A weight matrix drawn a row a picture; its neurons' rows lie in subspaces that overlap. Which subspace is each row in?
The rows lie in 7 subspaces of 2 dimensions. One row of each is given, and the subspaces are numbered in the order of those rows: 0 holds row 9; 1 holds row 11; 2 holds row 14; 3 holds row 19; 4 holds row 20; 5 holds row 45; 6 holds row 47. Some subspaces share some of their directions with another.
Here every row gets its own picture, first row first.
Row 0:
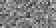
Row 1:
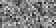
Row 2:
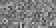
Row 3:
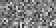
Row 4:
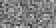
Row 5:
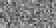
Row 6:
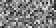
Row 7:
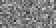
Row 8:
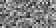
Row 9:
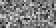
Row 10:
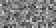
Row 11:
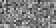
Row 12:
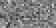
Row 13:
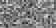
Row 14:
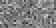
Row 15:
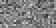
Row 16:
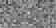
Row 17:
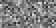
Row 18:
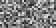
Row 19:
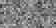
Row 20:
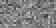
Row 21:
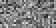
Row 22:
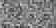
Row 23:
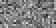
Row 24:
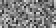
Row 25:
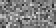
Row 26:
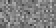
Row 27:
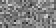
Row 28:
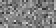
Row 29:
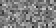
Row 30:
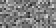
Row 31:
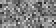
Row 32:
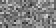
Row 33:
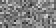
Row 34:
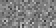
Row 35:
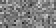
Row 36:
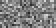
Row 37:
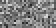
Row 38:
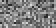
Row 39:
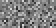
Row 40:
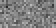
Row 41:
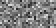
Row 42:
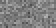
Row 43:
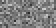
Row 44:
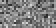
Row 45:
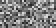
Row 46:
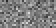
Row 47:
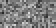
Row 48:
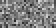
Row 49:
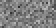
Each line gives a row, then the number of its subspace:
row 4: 1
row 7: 6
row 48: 4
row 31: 3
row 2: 5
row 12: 0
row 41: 4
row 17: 3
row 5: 0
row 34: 5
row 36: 1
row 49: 2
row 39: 5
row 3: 5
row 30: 2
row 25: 0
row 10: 6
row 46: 5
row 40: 4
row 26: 0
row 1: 3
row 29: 6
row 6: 2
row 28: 2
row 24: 4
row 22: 1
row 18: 5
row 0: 2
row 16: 0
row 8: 2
